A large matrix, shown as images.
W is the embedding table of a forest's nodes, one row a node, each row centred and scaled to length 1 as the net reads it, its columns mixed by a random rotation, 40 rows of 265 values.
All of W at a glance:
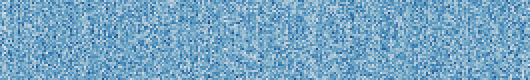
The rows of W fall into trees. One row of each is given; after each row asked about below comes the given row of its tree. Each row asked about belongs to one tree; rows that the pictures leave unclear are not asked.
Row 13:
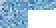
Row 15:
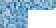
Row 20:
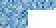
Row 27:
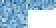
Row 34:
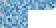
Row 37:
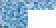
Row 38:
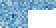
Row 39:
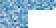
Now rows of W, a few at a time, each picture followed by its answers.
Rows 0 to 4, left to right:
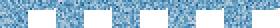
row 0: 39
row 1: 13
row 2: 39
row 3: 27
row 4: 34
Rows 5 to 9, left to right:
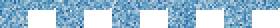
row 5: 27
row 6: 34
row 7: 13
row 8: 37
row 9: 39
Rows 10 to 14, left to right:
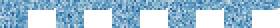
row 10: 37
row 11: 38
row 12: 15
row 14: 34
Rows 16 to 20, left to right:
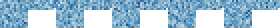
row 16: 15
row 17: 38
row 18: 13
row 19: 15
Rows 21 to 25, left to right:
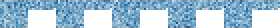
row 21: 15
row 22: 27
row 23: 13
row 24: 37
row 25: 20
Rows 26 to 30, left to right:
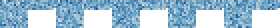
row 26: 34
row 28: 27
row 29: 20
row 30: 38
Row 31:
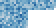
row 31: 37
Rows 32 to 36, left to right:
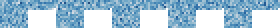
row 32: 34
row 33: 13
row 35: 27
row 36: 39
